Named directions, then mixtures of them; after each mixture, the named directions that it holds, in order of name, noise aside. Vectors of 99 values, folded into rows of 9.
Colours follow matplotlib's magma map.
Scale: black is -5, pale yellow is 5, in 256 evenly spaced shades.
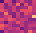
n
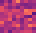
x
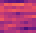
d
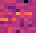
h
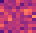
n, x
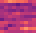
d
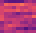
d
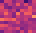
h, n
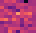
h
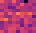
h, n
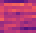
d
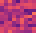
x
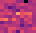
h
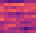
d
